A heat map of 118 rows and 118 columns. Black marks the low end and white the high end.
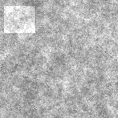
Neither half mirrors the other. There are no regular stripes. The top left is the ninth with the highest average. The texture is blotchy. On average the colour sits 70% of the way up the scale. An odd patch, higher than its surroundings, sits in the top left.
